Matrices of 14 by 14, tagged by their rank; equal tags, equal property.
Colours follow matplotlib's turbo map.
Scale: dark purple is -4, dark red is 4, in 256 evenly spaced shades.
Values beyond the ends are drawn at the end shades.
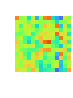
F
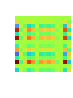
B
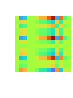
B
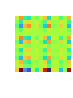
B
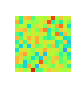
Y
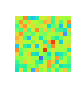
Y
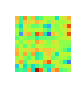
F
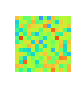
Y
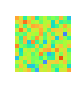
Y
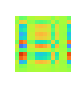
B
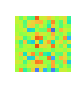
F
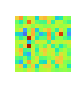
F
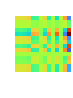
B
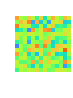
F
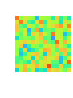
Y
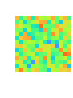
Y
